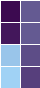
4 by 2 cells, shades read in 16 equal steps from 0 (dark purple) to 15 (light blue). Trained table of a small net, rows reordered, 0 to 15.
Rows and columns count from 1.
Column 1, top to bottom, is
0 1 14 15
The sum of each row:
6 7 19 19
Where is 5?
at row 3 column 2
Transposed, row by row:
0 1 14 15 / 6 6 5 4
